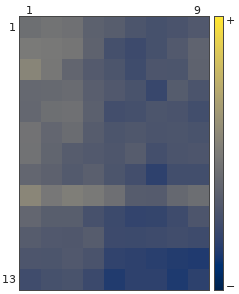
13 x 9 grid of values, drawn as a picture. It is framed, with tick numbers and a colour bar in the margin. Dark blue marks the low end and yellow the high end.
Average level on the scale: 30%. Calmest part: bottom left. Odd lines: row 9. Slope: up to the top left.
